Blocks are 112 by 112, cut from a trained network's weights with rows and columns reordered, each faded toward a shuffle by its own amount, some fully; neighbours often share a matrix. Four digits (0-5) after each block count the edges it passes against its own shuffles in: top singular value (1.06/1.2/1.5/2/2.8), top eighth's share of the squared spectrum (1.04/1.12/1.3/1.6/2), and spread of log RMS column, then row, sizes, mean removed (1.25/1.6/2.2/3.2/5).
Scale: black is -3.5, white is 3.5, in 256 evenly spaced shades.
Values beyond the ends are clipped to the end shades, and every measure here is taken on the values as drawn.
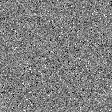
2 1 0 0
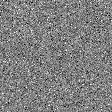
0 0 0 0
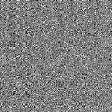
4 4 2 3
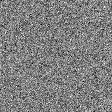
0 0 0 0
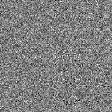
4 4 2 2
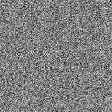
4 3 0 2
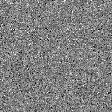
3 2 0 1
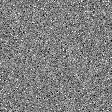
0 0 0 0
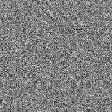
4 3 1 1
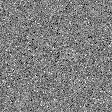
0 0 0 0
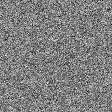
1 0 0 0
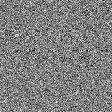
4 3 0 2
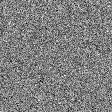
1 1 0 0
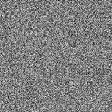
4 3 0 1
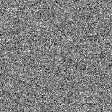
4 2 0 1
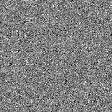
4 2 0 2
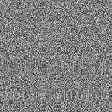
4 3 1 1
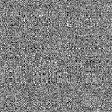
4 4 2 2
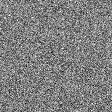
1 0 0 0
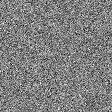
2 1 0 0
